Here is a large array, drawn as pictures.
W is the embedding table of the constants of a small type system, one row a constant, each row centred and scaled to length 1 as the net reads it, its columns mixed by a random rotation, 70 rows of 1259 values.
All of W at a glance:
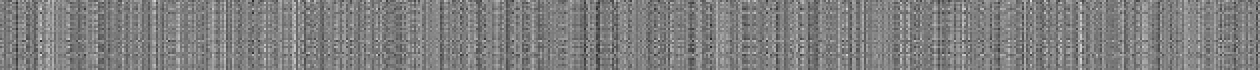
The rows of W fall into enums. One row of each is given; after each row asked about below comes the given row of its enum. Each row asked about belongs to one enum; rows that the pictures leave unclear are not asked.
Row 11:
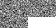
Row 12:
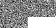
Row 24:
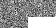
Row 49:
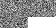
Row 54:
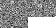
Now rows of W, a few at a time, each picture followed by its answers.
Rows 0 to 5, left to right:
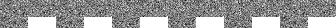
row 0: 11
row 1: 11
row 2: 49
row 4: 24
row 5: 11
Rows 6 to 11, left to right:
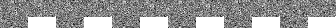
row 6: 24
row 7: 49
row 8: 54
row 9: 54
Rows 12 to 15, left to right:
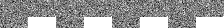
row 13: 11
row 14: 49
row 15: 24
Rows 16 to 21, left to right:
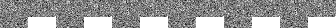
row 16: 49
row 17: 54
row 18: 24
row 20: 11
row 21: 24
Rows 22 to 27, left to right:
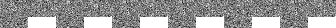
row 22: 49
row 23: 54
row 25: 24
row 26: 11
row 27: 24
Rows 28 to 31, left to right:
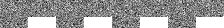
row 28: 49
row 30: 11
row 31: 24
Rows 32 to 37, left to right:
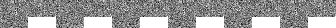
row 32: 24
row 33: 12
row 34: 49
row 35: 24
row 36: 49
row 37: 24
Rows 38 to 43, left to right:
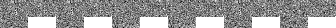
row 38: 24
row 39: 24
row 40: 12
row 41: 12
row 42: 24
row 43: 11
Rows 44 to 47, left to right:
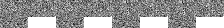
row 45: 49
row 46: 24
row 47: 24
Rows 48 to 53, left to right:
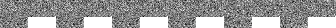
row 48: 49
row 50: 49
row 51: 49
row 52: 11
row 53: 12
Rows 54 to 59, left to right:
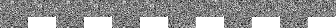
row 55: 54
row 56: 54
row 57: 12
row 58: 49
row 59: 49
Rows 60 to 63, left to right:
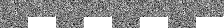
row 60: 24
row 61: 49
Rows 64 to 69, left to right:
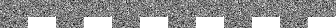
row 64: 11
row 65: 49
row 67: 11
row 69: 49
